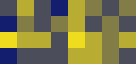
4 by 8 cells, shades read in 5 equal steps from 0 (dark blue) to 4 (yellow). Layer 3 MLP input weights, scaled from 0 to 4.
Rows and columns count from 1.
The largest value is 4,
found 2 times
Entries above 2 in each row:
2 1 6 2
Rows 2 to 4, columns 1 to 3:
0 2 1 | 4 3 3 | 0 1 1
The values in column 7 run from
1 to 2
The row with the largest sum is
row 3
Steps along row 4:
up same same up same down down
